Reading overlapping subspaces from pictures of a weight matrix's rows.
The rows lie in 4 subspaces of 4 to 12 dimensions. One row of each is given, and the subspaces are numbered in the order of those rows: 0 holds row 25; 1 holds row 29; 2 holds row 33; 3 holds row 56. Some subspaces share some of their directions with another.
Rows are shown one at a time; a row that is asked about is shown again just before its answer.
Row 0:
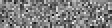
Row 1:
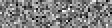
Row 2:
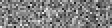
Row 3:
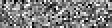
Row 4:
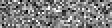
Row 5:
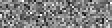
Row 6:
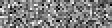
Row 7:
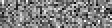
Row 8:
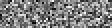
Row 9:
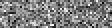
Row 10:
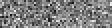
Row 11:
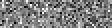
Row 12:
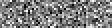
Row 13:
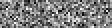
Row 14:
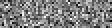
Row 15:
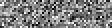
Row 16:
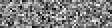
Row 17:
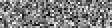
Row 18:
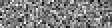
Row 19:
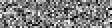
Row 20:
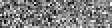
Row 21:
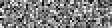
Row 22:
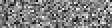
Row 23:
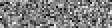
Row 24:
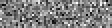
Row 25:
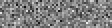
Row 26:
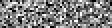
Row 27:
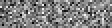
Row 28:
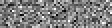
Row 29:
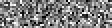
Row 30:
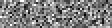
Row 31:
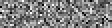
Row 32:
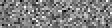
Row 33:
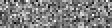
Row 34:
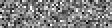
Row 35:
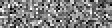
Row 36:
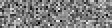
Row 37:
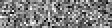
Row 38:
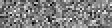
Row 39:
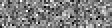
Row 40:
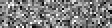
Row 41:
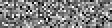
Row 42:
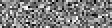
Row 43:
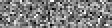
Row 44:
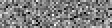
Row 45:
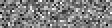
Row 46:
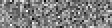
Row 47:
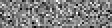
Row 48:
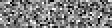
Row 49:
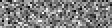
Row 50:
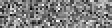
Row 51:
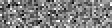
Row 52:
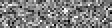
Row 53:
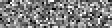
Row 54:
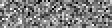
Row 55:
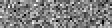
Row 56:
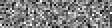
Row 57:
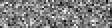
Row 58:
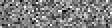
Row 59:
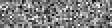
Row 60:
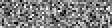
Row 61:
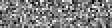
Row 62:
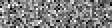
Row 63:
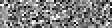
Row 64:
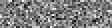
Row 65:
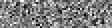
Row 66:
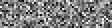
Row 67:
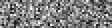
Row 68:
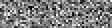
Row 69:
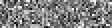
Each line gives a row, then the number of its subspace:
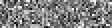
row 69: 2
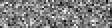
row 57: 3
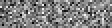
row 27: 1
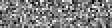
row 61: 2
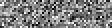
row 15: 1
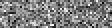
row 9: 1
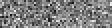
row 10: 0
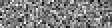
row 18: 3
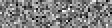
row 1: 2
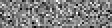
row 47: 2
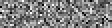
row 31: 0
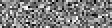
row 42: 2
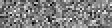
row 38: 0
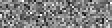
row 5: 0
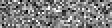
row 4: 2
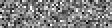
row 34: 0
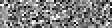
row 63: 1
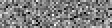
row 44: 1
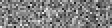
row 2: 2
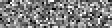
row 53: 3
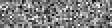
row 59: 2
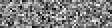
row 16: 2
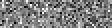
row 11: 2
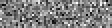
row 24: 2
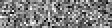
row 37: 3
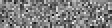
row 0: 2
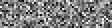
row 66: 0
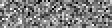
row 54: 2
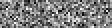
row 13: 2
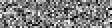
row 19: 1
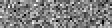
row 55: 1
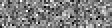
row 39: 2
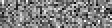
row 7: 2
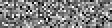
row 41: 0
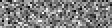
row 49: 2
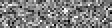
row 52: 1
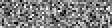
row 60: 2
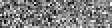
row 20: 0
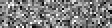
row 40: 2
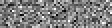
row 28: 2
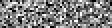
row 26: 2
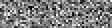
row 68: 2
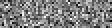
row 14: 1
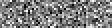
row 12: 2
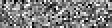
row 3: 2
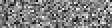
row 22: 2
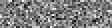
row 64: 2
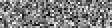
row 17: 1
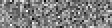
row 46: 2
